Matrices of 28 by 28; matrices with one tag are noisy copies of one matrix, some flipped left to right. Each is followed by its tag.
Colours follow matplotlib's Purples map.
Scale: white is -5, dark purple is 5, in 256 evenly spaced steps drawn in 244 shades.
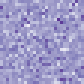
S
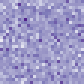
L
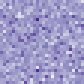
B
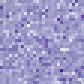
S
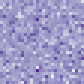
B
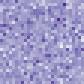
L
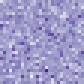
B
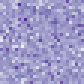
L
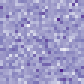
S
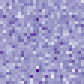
B
